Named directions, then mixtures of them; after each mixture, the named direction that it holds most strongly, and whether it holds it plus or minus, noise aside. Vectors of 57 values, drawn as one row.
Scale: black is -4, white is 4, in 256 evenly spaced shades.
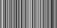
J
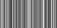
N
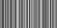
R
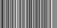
J, minus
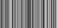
N, minus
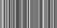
R, minus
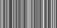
N, plus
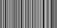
J, plus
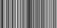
J, minus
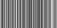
J, minus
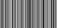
N, minus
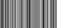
N, minus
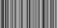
R, plus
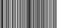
J, minus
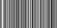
J, plus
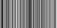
J, minus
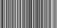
J, minus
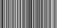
J, minus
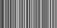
R, plus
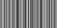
R, minus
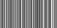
J, minus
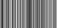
J, minus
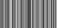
N, minus
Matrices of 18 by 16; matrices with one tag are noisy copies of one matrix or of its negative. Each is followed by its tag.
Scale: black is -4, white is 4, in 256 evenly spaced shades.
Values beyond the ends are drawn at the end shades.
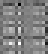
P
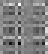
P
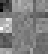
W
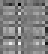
P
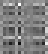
P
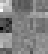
W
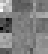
W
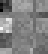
W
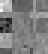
W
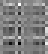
P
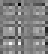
P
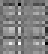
P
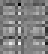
P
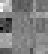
W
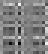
P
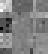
W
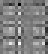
P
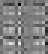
P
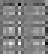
P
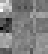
W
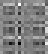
P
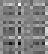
P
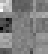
W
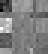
W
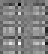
P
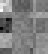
W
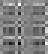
P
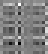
P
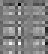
P
